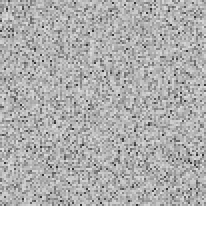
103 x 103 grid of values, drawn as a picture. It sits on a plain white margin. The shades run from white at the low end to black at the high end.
Seam: none. Slope: none. Average level on the scale: 30%. Histogram: skewed, a long tail of high values. Odd rows or columns: none. Grain: fine. Stripes: none. Mirror symmetry: none.
